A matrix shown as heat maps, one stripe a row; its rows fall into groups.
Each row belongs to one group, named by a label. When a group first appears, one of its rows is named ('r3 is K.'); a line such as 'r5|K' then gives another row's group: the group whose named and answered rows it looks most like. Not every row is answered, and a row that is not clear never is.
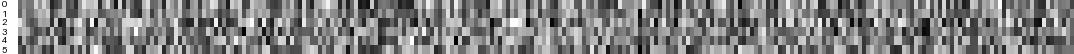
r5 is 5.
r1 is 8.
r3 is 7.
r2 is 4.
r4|4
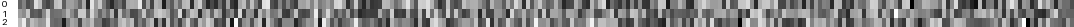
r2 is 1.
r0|5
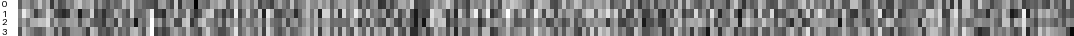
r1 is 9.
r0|4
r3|9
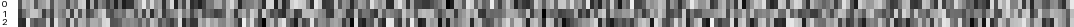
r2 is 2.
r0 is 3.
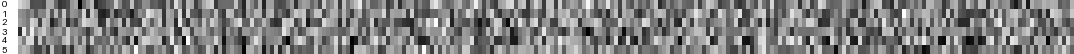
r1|3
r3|1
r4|3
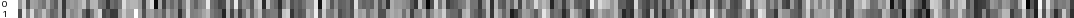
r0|1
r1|1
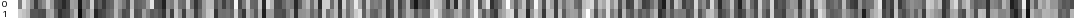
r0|9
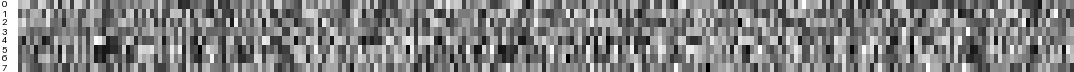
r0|4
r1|5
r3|3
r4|5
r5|3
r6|3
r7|9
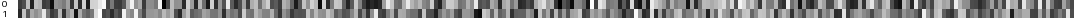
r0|5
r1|1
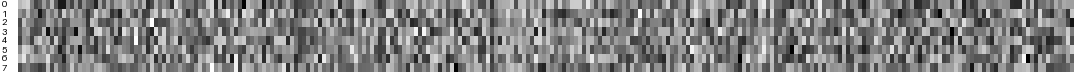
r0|7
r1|2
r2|9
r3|7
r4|4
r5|7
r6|1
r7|2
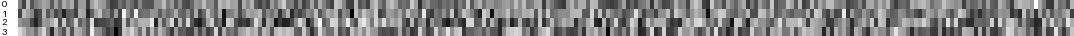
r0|2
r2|3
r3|4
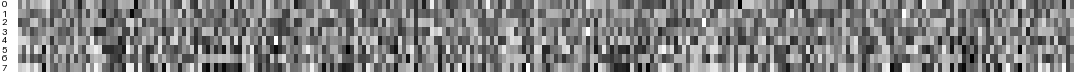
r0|1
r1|3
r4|4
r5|5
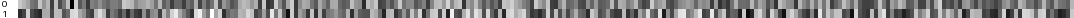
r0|4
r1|2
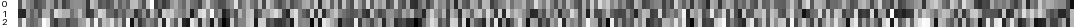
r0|9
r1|2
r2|8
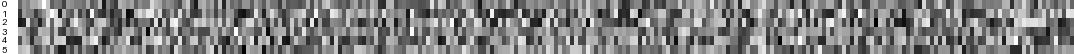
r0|1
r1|3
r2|2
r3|4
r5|7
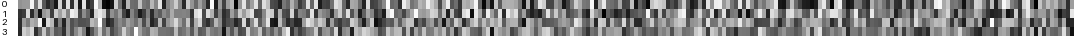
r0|5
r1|2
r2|5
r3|7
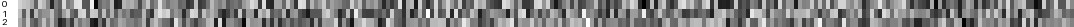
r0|4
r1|8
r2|7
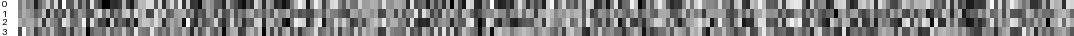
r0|3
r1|7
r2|3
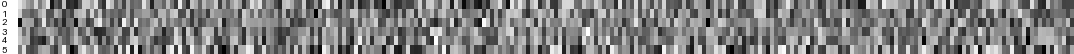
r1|4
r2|7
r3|9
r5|8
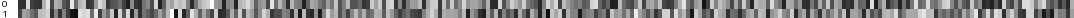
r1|8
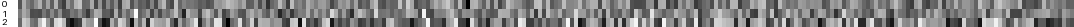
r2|8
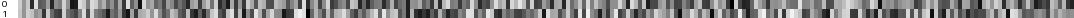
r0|8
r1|3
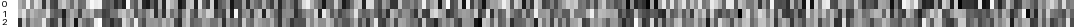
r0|5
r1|1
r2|1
